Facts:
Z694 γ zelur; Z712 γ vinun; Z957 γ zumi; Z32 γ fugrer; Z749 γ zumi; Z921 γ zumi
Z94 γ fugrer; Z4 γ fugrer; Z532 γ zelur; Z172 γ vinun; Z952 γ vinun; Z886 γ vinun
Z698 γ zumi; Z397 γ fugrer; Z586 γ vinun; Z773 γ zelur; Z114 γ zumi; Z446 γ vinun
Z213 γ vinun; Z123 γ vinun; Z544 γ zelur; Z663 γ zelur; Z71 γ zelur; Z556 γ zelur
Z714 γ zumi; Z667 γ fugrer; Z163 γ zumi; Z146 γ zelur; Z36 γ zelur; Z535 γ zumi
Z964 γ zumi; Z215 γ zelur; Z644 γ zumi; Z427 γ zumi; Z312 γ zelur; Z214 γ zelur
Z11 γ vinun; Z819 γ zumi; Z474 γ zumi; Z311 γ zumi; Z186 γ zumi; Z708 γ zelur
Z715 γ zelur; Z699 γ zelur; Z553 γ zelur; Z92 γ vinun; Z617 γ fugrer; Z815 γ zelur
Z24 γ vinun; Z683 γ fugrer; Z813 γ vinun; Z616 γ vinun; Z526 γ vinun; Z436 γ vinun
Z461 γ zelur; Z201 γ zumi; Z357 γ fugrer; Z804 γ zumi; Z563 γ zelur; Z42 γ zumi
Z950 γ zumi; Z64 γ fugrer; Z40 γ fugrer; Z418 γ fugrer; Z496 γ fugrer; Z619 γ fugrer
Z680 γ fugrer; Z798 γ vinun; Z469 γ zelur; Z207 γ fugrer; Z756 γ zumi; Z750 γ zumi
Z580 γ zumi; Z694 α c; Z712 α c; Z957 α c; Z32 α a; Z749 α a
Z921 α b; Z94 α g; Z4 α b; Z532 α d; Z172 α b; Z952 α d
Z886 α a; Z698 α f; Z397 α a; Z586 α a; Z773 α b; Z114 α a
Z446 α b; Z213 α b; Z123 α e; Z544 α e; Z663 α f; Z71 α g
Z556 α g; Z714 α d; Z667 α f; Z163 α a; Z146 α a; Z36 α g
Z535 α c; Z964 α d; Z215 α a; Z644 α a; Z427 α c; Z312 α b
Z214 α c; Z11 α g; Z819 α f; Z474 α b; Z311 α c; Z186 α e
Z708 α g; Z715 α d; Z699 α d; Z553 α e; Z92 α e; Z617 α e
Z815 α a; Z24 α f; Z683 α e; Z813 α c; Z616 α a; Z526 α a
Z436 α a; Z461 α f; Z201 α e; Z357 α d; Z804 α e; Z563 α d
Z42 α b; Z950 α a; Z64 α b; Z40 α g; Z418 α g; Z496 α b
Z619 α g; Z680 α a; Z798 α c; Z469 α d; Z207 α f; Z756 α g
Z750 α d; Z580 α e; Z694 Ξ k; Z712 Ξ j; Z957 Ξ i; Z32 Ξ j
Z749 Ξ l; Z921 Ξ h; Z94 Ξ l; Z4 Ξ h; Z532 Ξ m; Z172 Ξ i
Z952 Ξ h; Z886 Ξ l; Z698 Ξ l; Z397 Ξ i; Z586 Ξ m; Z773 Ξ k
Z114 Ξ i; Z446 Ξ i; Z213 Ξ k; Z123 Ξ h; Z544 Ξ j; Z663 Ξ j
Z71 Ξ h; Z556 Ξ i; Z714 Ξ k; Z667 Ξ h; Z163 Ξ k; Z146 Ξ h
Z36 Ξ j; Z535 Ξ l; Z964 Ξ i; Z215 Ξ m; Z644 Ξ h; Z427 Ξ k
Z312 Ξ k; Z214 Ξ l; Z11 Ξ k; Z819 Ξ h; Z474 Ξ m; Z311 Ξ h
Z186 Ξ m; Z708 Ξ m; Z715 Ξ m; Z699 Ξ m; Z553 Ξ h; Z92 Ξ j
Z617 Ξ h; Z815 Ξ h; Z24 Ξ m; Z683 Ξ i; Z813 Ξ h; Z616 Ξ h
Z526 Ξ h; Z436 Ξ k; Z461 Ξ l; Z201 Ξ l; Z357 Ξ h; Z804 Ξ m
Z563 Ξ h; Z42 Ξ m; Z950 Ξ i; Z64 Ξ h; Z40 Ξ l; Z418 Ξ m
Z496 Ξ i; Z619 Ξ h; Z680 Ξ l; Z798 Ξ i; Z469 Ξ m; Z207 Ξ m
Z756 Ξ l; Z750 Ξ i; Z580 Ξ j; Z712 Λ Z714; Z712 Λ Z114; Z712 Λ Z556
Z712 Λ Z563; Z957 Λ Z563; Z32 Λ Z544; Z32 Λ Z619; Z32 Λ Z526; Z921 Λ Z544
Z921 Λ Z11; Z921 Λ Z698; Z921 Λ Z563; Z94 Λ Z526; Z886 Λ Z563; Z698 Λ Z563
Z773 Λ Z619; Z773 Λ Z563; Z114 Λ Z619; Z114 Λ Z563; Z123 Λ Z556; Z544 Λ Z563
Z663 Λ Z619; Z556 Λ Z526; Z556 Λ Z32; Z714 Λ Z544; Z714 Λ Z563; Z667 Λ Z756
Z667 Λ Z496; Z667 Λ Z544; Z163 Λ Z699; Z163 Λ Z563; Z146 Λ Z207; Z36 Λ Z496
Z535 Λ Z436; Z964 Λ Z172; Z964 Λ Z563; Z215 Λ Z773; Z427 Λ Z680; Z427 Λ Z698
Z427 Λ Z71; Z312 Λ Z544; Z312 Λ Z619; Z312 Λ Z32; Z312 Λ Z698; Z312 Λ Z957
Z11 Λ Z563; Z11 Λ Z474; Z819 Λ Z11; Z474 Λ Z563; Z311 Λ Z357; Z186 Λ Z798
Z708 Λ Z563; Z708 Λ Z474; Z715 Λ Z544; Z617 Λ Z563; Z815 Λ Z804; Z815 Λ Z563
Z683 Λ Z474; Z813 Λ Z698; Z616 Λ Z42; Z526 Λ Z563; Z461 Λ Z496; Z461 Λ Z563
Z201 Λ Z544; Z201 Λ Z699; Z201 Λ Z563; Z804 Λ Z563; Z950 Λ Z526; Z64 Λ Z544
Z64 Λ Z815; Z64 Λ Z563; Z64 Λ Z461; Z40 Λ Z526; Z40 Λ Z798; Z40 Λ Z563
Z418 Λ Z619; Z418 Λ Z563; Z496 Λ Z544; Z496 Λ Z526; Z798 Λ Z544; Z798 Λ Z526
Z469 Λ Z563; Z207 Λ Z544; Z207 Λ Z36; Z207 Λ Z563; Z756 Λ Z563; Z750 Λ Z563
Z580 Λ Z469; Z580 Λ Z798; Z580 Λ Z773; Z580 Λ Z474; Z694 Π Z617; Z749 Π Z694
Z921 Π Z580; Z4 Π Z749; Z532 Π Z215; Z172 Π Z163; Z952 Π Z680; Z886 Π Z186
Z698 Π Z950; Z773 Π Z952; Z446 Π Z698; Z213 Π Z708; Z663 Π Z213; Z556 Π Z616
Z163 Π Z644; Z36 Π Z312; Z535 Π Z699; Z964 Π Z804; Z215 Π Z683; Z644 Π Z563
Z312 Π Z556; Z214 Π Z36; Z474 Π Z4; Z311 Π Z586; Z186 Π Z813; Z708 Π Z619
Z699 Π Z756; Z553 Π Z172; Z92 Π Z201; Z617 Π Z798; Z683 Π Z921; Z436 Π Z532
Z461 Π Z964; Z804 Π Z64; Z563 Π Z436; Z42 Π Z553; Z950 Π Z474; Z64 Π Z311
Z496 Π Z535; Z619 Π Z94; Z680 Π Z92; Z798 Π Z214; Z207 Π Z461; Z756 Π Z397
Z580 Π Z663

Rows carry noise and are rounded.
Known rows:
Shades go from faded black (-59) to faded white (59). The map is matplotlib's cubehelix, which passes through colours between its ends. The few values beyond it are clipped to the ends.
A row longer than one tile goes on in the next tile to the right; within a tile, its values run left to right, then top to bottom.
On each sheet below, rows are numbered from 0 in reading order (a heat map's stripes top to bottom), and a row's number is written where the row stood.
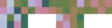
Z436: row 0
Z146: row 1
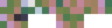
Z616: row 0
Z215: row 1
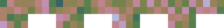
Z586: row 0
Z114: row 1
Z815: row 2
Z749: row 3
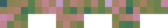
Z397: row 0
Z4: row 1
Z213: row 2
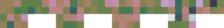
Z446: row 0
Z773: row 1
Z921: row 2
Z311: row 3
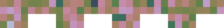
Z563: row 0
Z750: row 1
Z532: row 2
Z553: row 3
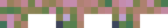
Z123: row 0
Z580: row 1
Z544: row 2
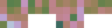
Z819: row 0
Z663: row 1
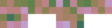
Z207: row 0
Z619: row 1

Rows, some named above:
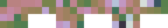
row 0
Z32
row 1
Z619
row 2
Z535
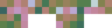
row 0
Z712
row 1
Z680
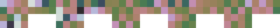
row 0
Z535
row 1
Z357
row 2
Z556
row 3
Z163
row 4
Z886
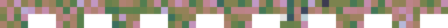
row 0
Z36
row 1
Z886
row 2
Z683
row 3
Z804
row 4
Z694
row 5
Z311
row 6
Z427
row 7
Z952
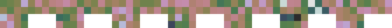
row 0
Z146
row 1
Z474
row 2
Z563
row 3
Z580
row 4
Z886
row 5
Z42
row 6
Z619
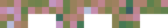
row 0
Z563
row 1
Z756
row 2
Z312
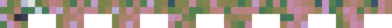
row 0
Z616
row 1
Z461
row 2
Z698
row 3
Z950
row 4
Z694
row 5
Z715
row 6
Z964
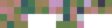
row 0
Z172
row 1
Z311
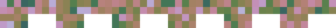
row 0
Z71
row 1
Z11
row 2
Z201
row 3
Z714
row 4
Z214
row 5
Z813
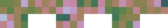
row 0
Z146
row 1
Z699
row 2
Z186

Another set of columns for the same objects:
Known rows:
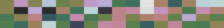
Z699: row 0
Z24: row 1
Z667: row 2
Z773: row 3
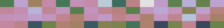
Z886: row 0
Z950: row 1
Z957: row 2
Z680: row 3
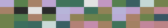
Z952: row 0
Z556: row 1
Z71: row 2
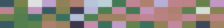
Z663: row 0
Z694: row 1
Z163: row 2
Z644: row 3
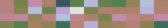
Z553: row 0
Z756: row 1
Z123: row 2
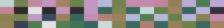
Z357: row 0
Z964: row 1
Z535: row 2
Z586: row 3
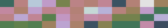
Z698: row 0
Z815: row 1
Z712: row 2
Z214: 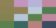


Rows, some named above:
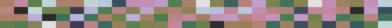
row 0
Z563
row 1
Z694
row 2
Z474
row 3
Z813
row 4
Z201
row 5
Z427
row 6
Z714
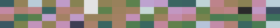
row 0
Z580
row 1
Z311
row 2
Z4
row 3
Z11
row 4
Z714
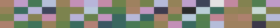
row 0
Z586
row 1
Z214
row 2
Z42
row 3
Z436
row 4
Z616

